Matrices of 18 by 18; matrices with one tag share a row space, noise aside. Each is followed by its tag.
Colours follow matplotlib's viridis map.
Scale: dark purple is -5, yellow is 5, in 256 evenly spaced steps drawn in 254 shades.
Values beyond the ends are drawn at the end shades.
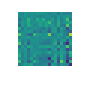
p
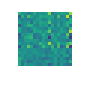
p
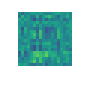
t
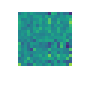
p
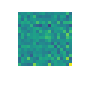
p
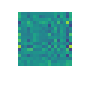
p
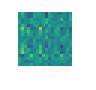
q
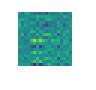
t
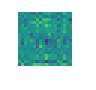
t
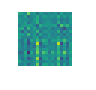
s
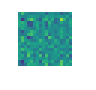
q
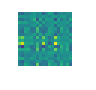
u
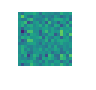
q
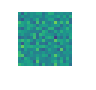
u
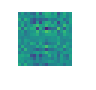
t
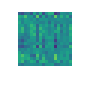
u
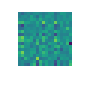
u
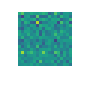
u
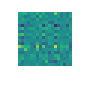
u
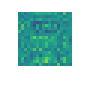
t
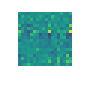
p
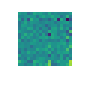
p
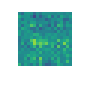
t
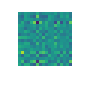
u
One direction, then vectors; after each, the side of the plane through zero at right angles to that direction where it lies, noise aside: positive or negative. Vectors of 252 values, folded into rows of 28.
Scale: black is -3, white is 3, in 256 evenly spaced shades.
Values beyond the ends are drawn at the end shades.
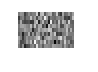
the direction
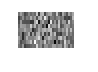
positive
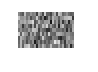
negative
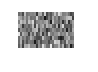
negative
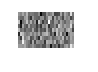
negative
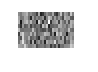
negative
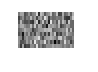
positive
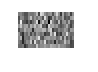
positive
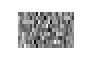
negative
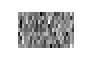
negative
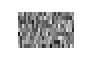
positive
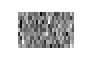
negative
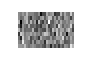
negative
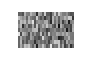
negative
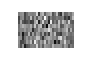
positive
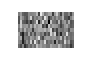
positive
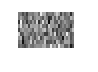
positive
